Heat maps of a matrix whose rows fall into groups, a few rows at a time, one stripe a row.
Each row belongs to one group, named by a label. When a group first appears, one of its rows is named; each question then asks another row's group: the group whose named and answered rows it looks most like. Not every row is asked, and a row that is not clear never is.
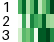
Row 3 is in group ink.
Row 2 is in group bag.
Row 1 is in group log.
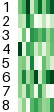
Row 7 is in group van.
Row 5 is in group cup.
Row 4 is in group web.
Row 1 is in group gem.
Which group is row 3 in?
bag
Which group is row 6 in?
log
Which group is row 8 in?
bag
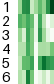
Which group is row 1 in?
gem
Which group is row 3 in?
van
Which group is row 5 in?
ink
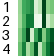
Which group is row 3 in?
gem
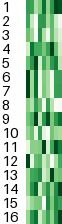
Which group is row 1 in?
log
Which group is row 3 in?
cup
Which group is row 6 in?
web
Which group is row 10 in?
cup
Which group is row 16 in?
gem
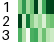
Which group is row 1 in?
log
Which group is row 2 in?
web
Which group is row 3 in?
cup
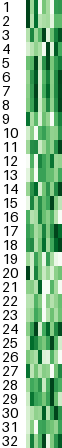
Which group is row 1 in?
web
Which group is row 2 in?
web
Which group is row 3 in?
log
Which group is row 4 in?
ink
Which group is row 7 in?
gem
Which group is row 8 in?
gem
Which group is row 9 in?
web
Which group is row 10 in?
bag
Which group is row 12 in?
bag
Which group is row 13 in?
bag
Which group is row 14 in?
gem
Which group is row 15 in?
bag
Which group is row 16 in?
cup
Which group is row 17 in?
log
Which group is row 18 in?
log
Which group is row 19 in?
van
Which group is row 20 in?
web
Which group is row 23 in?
ink
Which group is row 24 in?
gem
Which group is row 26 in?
cup
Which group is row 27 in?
web
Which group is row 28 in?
ink
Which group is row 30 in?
log
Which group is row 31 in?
bag
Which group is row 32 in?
log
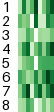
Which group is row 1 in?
log
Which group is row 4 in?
gem
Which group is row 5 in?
ink
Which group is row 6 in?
log
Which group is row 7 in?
gem
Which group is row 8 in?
ink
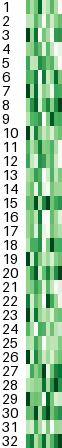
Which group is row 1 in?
cup
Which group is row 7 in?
web
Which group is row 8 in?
gem
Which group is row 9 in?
ink
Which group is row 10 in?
web
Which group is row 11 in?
cup
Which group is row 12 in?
cup
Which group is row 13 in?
ink
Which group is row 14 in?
cup
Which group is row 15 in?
gem
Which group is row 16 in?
cup
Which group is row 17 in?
cup
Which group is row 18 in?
ink
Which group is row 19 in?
web
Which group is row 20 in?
gem
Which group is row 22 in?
van
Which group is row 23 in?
web
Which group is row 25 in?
ink
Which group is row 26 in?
web
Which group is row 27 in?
log
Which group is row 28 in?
log
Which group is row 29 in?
van
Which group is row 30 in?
gem
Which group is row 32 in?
log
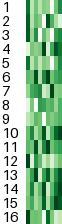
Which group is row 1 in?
web
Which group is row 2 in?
van
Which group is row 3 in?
web
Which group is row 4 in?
log
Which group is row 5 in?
web
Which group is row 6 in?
gem
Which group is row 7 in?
ink
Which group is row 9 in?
ink
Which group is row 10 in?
log
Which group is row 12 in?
web
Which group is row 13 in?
gem
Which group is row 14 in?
log
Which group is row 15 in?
log
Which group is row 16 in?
van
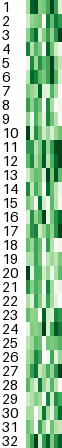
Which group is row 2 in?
ink
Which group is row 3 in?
gem
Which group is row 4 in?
van
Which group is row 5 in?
bag
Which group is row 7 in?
cup
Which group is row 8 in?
van
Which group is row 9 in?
van
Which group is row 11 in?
log
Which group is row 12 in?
log
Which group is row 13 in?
ink
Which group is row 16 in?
log
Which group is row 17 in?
gem
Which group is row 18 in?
van
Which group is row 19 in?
ink
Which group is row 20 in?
web
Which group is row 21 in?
van
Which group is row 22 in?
van
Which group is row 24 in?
log
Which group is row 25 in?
ink
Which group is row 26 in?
ink
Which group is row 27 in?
gem
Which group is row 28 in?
cup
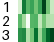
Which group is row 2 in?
cup
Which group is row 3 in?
log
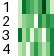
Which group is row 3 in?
web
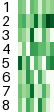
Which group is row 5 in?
web
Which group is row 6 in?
van
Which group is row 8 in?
van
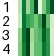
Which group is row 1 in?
log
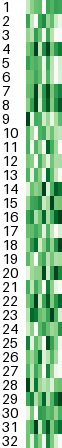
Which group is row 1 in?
ink
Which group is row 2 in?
cup
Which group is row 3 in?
van
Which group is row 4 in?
gem
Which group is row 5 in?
van
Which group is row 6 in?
van
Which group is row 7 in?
gem
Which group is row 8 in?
gem
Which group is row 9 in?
web
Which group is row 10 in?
cup
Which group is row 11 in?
van
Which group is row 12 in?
cup
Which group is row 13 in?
van
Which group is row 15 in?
ink
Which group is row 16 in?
log
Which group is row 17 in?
van
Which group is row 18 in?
gem
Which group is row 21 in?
van
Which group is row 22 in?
gem
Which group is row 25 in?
van
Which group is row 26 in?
cup
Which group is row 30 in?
bag
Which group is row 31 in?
gem
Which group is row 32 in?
van
